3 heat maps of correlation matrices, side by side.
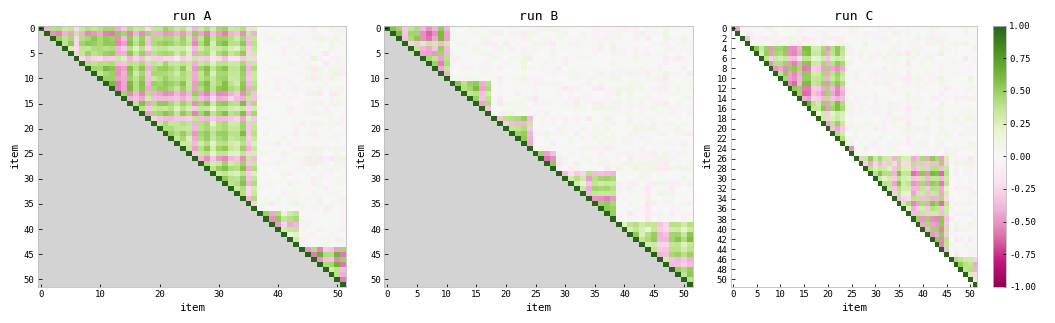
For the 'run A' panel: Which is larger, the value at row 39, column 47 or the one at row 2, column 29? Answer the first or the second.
the second
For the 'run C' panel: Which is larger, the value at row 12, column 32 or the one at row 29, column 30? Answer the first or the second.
the second
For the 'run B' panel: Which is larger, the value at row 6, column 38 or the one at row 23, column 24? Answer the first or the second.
the first
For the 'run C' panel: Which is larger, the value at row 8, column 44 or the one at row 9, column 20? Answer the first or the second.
the first
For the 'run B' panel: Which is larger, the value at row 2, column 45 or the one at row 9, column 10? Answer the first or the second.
the first
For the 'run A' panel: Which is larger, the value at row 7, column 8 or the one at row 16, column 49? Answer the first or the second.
the first
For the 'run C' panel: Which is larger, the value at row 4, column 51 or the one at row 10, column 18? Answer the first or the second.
the second
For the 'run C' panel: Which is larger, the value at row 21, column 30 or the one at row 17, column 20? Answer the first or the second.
the first
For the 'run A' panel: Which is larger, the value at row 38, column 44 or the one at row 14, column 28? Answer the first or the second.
the first
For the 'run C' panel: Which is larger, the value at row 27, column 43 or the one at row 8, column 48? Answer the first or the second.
the second
